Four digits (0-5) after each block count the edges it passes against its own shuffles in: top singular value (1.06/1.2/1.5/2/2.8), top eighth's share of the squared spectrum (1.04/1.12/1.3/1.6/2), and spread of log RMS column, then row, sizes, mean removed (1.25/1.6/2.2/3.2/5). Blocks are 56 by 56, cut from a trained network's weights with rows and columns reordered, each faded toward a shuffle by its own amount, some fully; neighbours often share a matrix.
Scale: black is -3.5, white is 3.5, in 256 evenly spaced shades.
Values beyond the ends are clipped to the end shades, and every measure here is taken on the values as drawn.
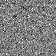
1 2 0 1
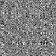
3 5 2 2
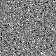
0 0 0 0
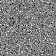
1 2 0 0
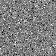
0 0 0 0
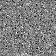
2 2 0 0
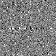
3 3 1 1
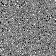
0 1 0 0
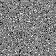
0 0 0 0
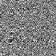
3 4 2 2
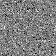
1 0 0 0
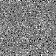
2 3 1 1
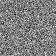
0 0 0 0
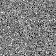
0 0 0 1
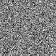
2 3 1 0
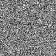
2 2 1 0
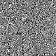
2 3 1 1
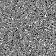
1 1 0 0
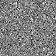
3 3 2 1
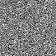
1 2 0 0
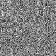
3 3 1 0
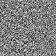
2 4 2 0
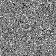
1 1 0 0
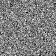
1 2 0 0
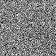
2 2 0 0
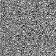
2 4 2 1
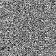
2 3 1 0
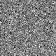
1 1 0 0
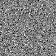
2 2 0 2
